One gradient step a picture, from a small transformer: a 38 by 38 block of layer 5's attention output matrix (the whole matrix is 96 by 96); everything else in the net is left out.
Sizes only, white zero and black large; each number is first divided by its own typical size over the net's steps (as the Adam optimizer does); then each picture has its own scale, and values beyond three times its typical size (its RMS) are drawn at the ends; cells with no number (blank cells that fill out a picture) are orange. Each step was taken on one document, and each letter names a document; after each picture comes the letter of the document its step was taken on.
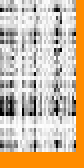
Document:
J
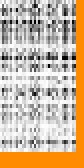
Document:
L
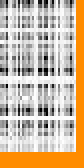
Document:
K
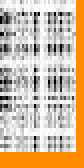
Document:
J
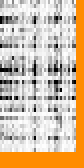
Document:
J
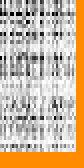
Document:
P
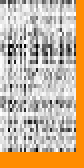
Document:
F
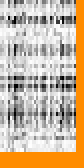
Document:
F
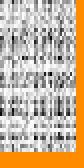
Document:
F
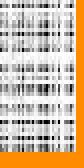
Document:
K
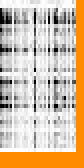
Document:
J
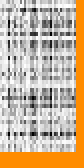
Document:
F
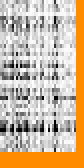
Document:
P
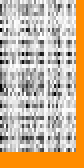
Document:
P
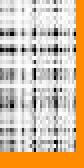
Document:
J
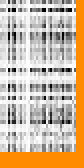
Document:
F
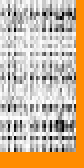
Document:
F
